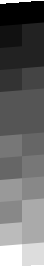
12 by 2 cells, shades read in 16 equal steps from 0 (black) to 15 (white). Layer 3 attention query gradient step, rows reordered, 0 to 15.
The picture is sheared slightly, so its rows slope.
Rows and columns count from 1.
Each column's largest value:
15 13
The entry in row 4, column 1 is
3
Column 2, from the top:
0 2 2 4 5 5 6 7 8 10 10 13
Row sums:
0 3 4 7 10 10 13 13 17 18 21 28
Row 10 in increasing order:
8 10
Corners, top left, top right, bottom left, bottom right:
0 0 15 13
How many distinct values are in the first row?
1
